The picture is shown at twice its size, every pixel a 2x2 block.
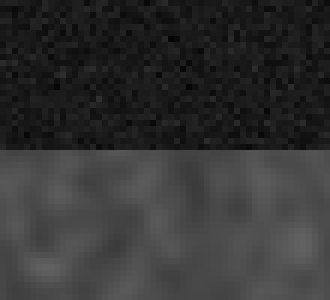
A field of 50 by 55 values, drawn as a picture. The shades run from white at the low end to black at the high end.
The table splits into 2 rows of 1 panel. Panel 1,1: very high, fine-grained, faint in contrast. Panel 2,1: high, blotchy, faint in contrast.
